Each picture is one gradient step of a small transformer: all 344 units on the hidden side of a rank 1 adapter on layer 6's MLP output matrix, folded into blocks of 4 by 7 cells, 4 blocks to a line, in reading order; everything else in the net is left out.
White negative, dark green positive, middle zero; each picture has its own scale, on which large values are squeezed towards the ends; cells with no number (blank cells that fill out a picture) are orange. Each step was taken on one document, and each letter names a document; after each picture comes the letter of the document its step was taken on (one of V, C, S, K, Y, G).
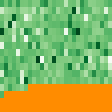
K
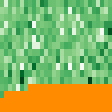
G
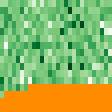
G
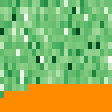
K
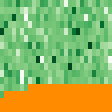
K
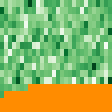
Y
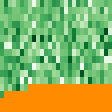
G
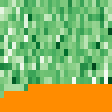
Y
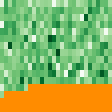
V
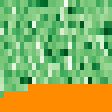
G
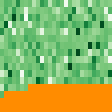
K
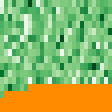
Y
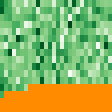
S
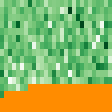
G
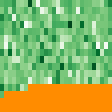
S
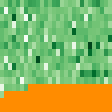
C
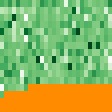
K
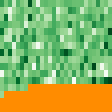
Y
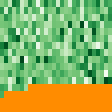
Y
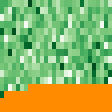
S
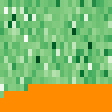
C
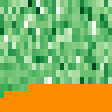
S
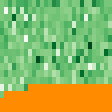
C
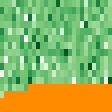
Y
